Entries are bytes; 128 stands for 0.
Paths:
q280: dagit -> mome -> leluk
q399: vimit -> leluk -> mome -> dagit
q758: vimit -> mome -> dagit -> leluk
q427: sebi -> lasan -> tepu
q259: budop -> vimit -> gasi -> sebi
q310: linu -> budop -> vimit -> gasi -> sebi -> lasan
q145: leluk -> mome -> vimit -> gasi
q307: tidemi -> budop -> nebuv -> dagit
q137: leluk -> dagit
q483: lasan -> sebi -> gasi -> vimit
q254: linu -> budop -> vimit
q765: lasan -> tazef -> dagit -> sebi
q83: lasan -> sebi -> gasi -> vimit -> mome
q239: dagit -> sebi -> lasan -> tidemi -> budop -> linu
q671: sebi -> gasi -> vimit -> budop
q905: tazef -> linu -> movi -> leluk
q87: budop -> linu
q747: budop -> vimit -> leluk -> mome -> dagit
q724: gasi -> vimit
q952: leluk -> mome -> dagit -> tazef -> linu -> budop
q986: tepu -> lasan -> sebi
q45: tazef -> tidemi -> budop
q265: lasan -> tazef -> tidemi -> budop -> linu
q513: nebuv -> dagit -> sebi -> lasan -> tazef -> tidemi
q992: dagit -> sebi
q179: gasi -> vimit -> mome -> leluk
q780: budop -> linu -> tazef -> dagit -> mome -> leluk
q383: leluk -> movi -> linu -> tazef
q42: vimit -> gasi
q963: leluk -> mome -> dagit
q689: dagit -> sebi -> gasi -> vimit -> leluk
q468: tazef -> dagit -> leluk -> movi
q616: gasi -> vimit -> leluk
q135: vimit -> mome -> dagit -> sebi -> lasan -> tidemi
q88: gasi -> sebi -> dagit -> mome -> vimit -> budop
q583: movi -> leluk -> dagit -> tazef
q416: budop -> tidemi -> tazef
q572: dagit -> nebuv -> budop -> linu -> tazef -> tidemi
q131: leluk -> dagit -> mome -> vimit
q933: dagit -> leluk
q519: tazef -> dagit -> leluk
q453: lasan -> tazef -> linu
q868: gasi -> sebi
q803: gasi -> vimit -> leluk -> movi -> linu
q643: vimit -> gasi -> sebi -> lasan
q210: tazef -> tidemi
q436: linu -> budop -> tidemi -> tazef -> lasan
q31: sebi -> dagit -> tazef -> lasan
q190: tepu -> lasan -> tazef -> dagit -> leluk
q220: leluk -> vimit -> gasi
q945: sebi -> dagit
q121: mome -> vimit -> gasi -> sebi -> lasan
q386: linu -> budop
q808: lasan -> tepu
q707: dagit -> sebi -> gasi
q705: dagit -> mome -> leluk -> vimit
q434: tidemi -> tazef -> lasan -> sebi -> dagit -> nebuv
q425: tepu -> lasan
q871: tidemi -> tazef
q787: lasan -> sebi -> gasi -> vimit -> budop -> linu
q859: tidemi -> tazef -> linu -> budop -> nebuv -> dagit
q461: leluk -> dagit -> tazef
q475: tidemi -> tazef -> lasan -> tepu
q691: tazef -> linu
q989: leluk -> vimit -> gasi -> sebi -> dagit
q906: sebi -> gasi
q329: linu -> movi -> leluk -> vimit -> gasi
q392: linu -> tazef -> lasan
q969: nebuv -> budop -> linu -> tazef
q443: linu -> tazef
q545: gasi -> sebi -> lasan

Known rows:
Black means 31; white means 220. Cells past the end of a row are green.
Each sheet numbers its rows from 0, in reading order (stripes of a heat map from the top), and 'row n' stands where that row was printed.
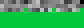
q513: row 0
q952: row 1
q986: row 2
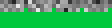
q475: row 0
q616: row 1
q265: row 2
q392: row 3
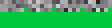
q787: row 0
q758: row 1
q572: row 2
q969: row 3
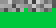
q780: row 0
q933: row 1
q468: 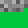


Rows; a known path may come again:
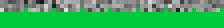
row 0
q31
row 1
q425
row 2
q705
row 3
q780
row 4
q88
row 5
q963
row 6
q572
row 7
q787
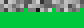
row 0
q137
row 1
q386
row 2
q399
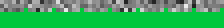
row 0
q468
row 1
q265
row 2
q616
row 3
q803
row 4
q969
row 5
q392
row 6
q808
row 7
q329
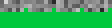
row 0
q383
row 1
q135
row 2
q259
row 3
q583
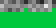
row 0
q513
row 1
q475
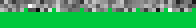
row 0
q453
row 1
q45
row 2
q707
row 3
q758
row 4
q952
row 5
q461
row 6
q545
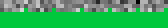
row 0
q254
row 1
q859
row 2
q671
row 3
q436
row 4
q986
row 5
q83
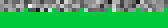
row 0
q190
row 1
q416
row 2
q933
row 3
q945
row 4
q868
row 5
q689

